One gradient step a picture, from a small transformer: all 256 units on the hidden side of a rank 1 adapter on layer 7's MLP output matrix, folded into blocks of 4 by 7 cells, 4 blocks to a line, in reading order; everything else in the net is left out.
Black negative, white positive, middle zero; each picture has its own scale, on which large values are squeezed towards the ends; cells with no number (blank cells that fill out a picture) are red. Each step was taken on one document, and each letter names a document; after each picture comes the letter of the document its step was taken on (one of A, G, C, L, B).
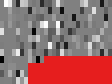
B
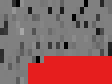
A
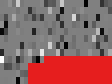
A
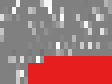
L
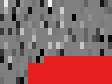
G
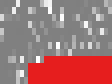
L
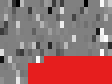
A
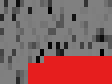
G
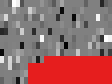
A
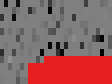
G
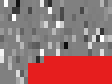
G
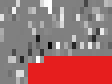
L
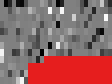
B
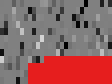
A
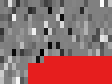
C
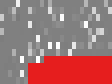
L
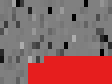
A
